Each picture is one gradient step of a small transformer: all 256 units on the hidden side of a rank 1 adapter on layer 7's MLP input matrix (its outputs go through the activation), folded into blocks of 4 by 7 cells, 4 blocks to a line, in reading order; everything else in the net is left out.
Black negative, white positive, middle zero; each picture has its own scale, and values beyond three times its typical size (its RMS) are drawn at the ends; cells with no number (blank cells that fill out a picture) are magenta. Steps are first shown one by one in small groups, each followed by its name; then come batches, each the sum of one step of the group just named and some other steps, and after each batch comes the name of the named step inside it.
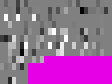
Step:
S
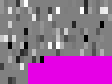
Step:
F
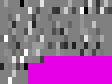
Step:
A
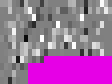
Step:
F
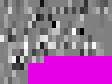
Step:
S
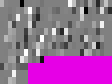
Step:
A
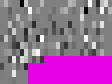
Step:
A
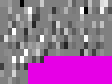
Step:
A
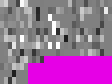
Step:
F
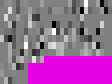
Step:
S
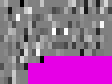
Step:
A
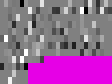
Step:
A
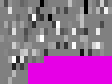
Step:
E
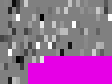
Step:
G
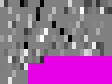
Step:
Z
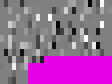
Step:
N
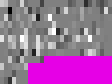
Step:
Z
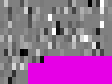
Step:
N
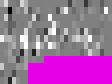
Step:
G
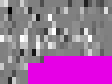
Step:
Z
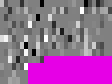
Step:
Z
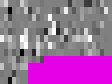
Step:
N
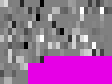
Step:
Z
